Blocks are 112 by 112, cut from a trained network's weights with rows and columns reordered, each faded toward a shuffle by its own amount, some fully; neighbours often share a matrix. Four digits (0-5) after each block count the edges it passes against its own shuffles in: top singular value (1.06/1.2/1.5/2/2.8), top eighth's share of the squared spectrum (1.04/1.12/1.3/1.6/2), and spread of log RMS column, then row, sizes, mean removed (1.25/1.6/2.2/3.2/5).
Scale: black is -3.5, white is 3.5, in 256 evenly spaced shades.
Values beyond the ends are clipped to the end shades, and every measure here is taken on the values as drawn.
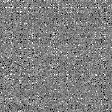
3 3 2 2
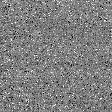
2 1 1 0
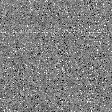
2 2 1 0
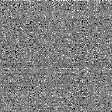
3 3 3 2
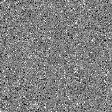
3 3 2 1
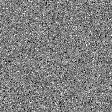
2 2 0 1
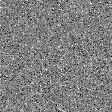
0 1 0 0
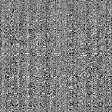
3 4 2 3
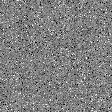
0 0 0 0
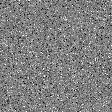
0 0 0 0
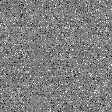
2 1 1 0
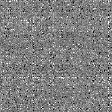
3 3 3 1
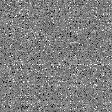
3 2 2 1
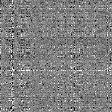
4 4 4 2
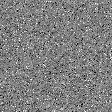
0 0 0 0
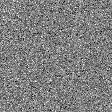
0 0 0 0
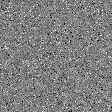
0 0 0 0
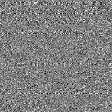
4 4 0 3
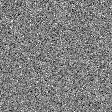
1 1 0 0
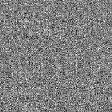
4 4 1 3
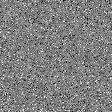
1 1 0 1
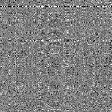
4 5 3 3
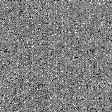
2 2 0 1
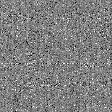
2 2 0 2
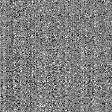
3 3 2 3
